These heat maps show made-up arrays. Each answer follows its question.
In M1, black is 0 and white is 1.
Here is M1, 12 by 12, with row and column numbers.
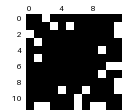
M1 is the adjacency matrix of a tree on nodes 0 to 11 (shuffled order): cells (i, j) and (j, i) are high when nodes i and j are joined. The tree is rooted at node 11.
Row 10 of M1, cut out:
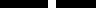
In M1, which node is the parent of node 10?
6
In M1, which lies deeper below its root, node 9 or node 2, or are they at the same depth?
the same depth
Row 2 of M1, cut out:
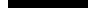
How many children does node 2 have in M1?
1
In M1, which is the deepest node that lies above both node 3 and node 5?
1
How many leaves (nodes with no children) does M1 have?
7
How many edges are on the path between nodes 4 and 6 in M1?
3
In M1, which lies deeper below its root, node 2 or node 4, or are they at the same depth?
node 4
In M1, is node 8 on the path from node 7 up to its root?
no
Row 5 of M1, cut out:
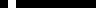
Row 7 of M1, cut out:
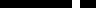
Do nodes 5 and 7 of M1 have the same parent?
no
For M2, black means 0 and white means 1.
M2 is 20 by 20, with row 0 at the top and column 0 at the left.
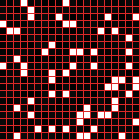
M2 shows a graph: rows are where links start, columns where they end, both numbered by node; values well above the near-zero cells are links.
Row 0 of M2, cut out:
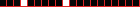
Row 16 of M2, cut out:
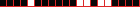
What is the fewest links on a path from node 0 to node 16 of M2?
5
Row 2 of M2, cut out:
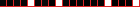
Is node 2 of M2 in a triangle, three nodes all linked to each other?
no
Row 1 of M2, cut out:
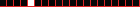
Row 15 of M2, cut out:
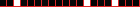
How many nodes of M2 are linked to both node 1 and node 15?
0
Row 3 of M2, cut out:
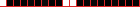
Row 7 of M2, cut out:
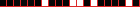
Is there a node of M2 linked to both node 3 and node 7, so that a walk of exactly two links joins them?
yes
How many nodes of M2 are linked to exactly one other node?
4
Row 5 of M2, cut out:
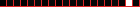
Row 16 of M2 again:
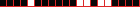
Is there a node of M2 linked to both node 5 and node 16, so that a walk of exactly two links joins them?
no
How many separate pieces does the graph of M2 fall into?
1
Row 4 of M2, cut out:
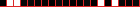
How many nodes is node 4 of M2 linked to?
4
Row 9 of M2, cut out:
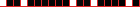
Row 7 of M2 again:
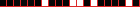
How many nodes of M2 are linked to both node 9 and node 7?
3
